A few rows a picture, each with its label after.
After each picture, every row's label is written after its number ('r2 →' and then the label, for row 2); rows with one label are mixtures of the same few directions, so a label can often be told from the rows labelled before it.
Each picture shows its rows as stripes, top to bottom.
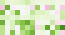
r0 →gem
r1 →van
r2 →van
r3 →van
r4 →gem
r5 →van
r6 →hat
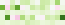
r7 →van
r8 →van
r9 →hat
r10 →van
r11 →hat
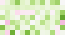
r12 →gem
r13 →gem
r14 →gem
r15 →van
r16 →van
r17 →van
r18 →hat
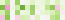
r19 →hat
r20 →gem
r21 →hat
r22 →van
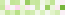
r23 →hat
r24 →gem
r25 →gem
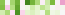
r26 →hat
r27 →van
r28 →hat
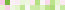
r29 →van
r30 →gem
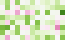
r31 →hat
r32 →van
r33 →gem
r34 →gem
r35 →hat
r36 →van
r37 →van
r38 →gem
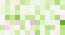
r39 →van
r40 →hat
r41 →van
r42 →gem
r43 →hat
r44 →gem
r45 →hat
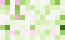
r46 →van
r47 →hat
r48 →hat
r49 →hat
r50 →gem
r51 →van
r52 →hat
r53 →hat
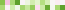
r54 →van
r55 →van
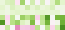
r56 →hat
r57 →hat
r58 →van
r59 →van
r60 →van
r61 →gem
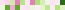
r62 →hat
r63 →hat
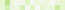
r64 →gem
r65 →hat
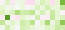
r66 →hat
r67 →gem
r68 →gem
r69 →van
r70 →van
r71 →van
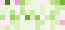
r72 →van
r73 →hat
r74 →hat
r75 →hat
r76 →van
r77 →van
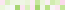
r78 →van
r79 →hat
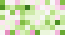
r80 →gem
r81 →gem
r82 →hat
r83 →gem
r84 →van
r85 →gem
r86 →hat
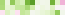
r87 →hat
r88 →gem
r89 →van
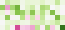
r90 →gem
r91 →van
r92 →gem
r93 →hat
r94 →gem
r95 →gem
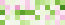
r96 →gem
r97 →gem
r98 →gem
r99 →van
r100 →gem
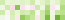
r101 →van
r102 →hat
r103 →van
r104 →van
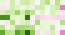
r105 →van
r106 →van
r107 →gem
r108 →gem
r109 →hat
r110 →gem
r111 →gem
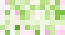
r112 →van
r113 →gem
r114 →van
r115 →van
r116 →van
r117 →hat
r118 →van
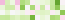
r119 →van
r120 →hat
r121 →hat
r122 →hat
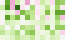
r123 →hat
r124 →hat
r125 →van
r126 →gem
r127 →gem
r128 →van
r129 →hat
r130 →gem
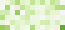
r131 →gem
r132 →van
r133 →hat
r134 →gem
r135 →van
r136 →van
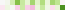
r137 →gem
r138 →hat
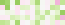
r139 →van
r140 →van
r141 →gem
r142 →van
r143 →van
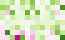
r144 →hat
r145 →van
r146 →hat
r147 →hat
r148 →gem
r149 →gem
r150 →gem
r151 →hat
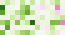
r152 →hat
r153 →gem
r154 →gem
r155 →hat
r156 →hat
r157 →van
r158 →gem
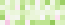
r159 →van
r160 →hat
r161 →gem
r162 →gem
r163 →gem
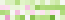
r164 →gem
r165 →gem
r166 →gem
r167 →gem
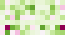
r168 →gem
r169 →hat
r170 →gem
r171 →hat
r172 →van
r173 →van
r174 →van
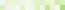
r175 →gem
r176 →gem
